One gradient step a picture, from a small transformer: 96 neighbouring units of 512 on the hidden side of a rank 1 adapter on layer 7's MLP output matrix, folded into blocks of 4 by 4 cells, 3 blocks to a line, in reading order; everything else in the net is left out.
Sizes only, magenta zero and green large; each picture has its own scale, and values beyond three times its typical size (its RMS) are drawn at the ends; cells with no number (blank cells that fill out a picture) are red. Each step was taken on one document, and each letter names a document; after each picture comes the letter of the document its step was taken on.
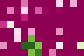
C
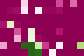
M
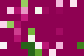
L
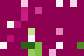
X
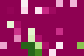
M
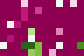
X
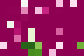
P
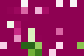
P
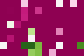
X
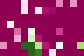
M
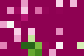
L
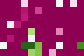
X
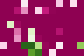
P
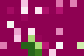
M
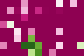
C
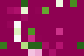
P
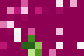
L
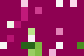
X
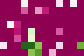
P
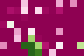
M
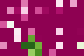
C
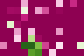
M
